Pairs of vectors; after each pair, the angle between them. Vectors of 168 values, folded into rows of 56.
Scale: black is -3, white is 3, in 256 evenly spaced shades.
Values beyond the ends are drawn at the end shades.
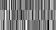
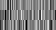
nearly opposite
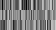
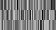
orthogonal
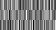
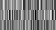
partly aligned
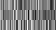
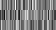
orthogonal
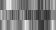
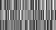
orthogonal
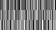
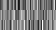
nearly parallel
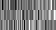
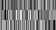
partly aligned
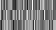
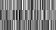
partly opposed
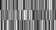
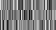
nearly opposite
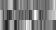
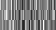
orthogonal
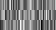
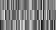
nearly parallel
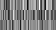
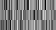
partly aligned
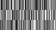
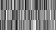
nearly parallel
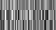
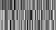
partly opposed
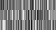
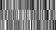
partly aligned
